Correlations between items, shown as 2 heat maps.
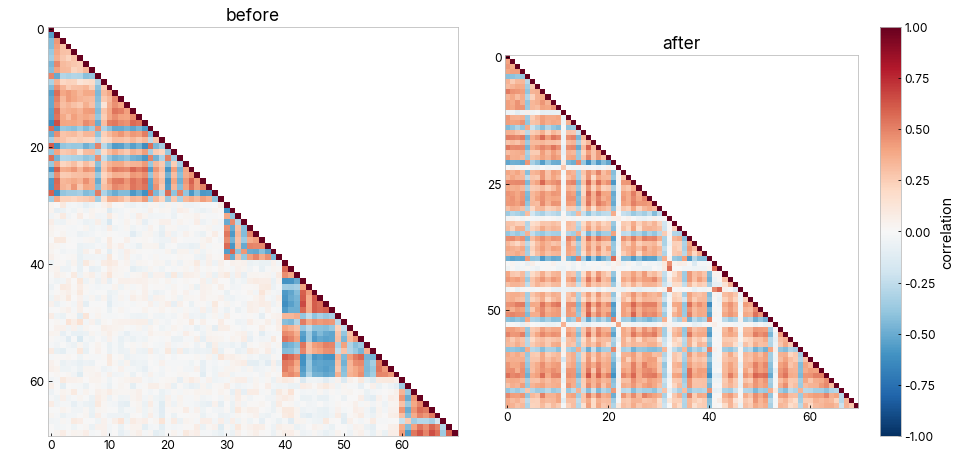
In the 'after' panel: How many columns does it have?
70
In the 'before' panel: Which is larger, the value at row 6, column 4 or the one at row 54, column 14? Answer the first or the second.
the first
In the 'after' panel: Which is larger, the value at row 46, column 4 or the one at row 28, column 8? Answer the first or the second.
the second
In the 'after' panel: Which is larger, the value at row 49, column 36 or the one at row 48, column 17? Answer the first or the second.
the first
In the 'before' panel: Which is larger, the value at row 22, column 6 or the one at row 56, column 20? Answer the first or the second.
the second
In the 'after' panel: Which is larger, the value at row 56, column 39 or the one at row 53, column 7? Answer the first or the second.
the first
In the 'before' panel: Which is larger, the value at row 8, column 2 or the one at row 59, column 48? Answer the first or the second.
the first
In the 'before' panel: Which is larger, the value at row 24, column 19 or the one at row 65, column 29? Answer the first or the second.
the first
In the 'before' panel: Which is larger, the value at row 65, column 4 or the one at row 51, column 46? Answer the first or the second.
the first
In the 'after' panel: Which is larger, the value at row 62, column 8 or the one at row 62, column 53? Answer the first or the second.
the first
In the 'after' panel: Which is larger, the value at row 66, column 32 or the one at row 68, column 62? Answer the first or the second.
the second
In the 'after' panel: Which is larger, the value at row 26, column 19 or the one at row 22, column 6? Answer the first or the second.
the first
